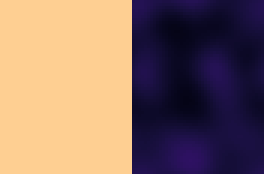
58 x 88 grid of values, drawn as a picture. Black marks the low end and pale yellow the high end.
It is made of 1 by 2 panels. Panel 1,1: very high, flat. Panel 1,2: very low, smooth, faint in contrast.
